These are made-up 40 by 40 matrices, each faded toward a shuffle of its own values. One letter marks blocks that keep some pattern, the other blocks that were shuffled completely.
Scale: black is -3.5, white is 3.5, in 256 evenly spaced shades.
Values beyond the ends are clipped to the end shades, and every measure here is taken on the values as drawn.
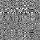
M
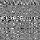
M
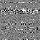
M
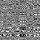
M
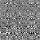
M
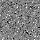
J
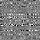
M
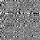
M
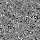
J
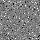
J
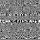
M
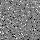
J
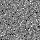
J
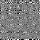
M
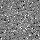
J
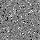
J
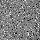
J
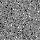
J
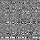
M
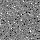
J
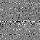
M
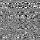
M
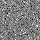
J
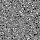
J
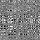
M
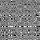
M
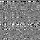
M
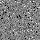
J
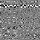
M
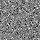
J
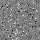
J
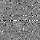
M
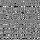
M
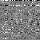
M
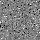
J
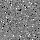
J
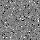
J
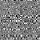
M
